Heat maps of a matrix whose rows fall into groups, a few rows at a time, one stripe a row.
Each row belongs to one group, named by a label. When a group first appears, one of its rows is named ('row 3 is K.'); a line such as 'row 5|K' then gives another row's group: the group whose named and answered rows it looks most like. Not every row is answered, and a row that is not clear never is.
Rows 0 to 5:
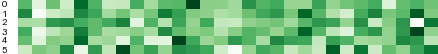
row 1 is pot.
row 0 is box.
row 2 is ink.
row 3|pot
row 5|ink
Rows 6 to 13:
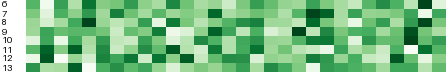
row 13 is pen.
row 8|pot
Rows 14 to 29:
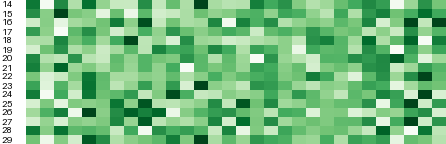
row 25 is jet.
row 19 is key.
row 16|jet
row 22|pot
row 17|pot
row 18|ink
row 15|box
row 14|box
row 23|box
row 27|jet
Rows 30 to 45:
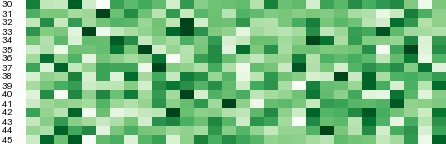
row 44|ink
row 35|jet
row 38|ink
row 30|pen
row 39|key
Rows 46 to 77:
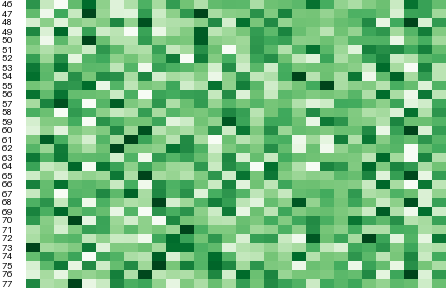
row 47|box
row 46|pot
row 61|ink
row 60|jet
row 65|jet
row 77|pen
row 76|jet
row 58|pot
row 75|key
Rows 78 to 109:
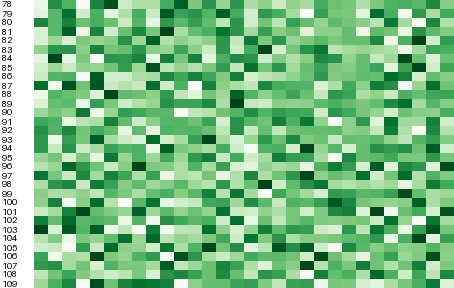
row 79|key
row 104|jet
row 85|jet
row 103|box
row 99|pen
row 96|ink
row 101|ink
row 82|jet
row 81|key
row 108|key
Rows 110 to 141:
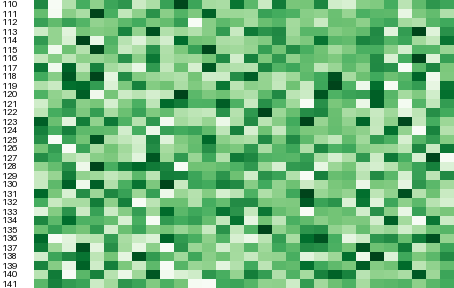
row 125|box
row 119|ink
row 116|jet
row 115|box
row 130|key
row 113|jet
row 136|pot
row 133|key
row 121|key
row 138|ink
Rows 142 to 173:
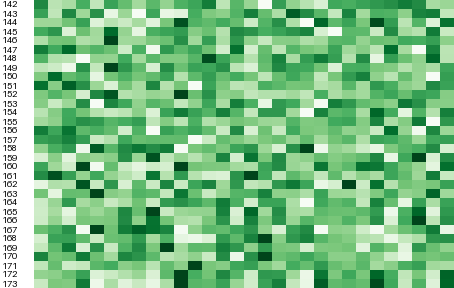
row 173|key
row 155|ink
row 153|pen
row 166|jet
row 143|box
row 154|key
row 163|pot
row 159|jet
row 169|key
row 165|jet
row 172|key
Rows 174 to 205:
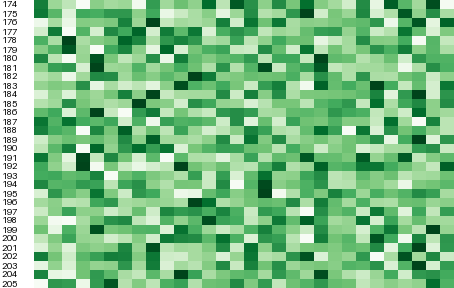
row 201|jet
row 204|pot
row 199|pot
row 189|jet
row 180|pot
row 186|pot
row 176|jet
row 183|key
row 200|key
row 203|jet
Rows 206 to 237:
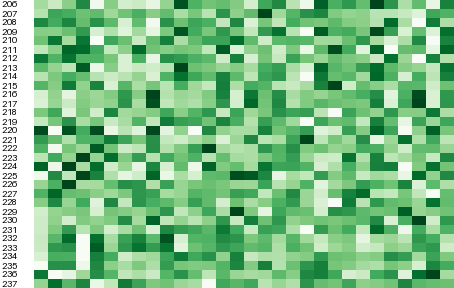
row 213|key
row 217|jet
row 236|pot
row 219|key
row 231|key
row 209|key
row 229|pen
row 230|jet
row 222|box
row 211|ink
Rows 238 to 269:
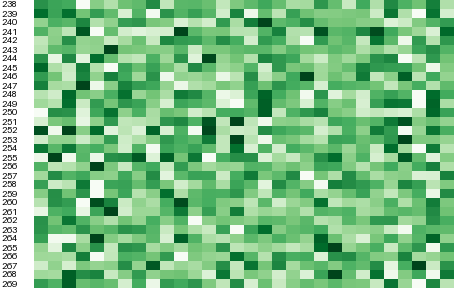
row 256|pot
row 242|key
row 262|box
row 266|pen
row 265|ink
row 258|pen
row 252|box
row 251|pen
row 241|key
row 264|pot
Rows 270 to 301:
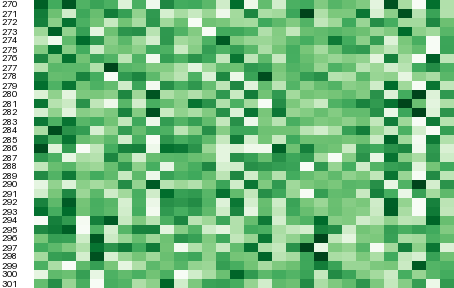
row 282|jet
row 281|pen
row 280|jet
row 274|ink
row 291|key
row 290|jet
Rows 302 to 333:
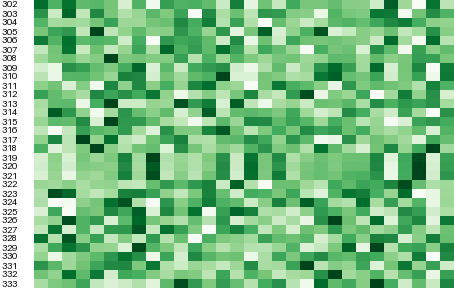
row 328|box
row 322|pen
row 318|pot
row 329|ink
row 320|jet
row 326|ink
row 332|ink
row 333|key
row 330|ink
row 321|jet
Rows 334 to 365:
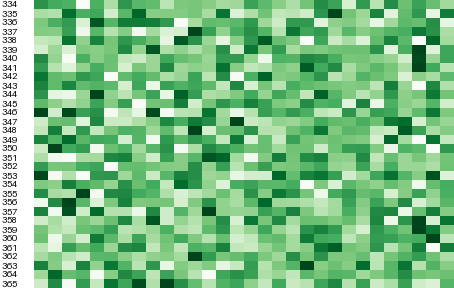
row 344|pot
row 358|jet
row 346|box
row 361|ink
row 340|pot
